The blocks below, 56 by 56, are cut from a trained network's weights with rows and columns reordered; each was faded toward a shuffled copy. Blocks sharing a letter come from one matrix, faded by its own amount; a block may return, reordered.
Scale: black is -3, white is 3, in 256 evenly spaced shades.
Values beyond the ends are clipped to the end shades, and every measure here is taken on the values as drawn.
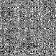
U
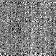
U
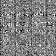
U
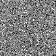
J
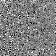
J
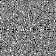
J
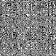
U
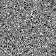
J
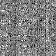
U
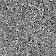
J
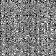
U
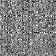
U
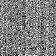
U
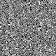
J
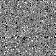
J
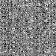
U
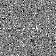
J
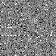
J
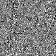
J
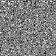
J
